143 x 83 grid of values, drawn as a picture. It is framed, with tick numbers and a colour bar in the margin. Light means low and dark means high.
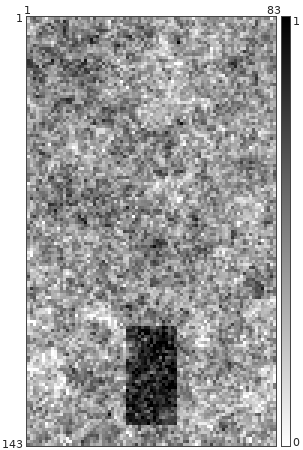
Grain: blotchy. Odd patch: higher, in the bottom middle. Stripes: none. Average level on the scale: 40%. Ninth with the highest average: bottom middle.
